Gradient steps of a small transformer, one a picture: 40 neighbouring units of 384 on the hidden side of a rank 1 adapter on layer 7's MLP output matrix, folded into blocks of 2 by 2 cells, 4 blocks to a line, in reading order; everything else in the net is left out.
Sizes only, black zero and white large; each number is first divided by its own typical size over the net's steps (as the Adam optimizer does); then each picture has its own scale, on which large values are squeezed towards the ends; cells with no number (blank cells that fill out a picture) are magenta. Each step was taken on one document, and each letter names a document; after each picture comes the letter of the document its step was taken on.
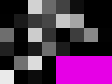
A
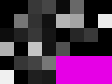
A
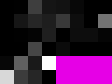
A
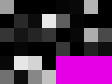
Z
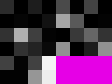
Z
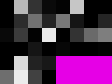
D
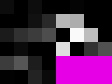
Z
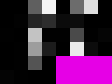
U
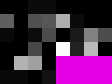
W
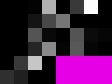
U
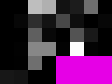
U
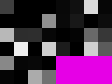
Z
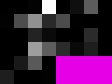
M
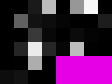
U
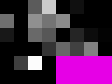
M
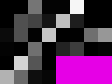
D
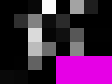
U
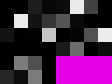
D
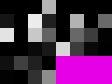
W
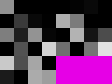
Z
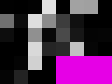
U
